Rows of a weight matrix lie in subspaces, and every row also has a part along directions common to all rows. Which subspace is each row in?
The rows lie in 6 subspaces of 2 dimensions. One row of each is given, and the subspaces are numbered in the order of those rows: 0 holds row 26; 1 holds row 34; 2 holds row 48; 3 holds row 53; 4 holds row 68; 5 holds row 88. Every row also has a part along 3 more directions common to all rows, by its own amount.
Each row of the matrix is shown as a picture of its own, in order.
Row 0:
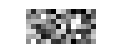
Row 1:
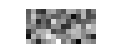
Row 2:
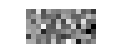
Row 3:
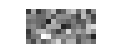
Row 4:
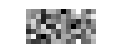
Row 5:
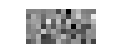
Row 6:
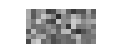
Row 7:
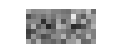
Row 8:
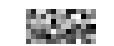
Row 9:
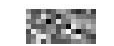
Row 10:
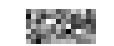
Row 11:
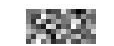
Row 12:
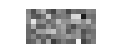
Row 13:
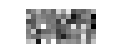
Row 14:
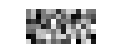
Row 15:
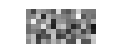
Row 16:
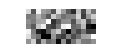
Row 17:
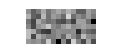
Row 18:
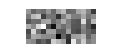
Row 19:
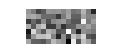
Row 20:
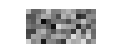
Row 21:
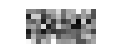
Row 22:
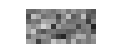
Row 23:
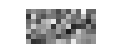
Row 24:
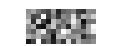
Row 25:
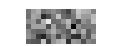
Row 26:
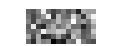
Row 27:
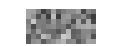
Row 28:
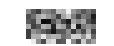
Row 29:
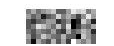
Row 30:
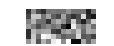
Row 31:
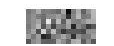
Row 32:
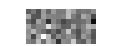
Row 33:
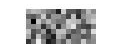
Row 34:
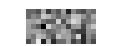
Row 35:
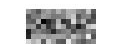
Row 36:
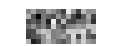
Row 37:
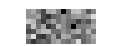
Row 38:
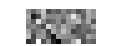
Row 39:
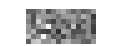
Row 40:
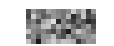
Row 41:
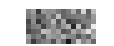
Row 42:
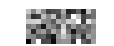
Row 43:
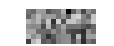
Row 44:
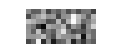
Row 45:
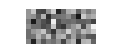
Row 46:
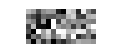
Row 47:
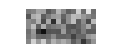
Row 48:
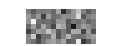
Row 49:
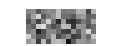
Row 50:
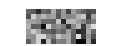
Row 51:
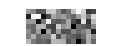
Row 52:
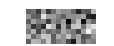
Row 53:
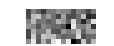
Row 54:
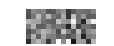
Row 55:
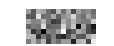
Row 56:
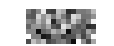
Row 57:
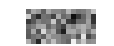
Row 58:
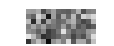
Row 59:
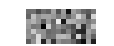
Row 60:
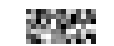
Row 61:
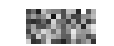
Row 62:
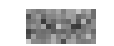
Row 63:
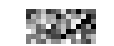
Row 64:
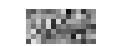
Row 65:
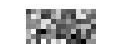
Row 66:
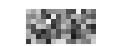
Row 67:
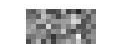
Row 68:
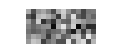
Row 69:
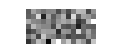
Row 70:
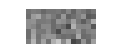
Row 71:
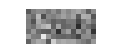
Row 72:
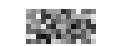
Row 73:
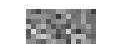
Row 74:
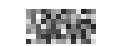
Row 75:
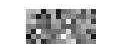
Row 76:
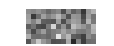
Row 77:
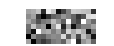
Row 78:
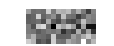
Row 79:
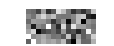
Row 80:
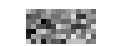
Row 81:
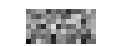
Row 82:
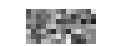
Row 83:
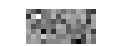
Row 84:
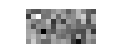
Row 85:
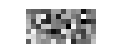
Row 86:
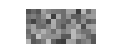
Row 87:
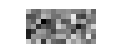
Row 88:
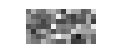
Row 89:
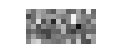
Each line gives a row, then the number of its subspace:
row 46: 1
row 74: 2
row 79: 0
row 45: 2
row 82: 5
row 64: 1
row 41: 0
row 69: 3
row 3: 3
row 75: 0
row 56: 0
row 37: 2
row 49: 0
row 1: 3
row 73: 5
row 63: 5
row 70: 3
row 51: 1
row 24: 2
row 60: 4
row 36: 1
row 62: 4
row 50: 1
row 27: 0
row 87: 4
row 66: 0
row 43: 1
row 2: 0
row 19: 5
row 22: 5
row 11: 2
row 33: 2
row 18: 5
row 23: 5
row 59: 1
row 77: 0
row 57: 1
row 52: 0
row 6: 5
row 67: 5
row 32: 3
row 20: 4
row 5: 1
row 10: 5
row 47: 4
